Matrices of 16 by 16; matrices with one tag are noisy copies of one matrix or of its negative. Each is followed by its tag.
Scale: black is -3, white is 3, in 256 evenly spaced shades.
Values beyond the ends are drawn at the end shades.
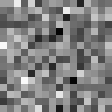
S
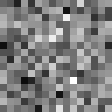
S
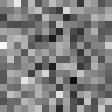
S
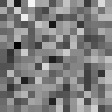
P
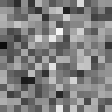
S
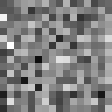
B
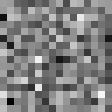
B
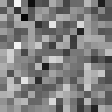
P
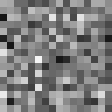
B
